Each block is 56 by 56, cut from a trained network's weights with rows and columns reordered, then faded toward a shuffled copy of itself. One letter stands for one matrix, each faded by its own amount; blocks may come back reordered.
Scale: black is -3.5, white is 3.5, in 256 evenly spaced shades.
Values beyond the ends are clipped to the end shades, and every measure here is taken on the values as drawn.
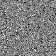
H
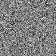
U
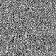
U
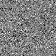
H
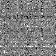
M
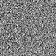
U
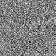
U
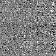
M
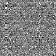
M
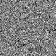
U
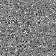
H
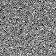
H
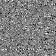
H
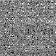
M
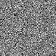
U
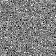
H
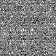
M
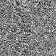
U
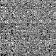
M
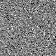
H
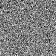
U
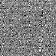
M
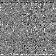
M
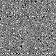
H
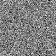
U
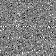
H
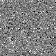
H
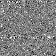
H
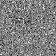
H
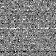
M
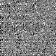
M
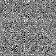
M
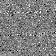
H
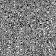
H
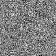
U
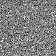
H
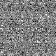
M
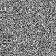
U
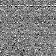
M
